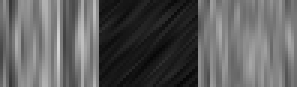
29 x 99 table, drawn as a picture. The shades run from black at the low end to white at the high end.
The table splits into one row of 3 panels. Panel 1,1: middling, streaked downward, strong in contrast. Panel 1,2: very low, slanting up to the right, faint in contrast. Panel 1,3: middling, streaked downward.
